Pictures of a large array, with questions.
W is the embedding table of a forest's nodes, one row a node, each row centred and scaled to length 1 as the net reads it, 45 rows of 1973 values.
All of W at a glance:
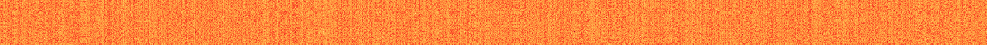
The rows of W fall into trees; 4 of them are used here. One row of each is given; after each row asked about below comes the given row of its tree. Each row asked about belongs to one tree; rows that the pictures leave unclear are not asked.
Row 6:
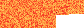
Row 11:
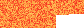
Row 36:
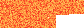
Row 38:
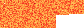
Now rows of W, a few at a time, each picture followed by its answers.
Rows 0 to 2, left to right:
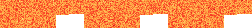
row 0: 6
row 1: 36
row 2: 6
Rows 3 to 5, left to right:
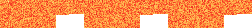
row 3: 6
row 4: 38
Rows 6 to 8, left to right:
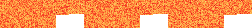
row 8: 38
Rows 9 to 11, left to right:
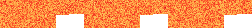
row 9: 36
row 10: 6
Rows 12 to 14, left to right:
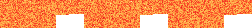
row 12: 11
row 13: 11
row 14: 6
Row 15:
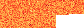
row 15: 38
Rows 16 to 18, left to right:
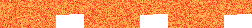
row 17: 6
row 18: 11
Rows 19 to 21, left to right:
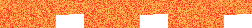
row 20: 6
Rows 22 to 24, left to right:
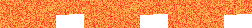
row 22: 36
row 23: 36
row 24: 6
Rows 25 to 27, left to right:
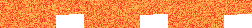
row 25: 11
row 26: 36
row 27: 6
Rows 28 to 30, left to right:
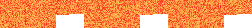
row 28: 38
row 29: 11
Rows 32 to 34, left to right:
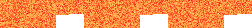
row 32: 11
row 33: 11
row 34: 36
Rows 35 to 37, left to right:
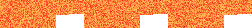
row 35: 6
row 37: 11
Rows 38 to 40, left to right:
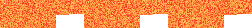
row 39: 6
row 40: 6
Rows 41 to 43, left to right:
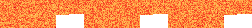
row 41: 11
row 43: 36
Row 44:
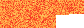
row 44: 36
